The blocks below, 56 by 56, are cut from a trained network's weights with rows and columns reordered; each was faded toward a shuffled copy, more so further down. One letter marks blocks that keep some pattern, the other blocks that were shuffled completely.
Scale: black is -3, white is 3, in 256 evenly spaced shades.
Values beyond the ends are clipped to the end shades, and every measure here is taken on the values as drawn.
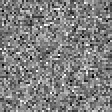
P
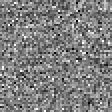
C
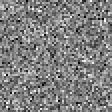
P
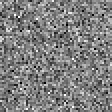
P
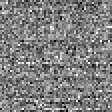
C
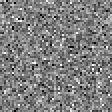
P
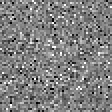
C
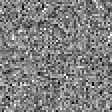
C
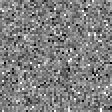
P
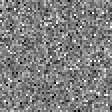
P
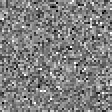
P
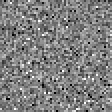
P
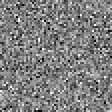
P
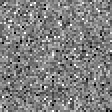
P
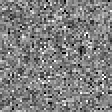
C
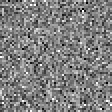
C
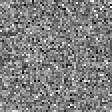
P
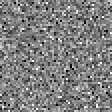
P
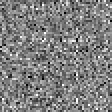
C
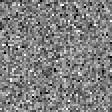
P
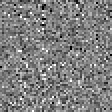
C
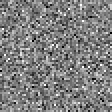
P
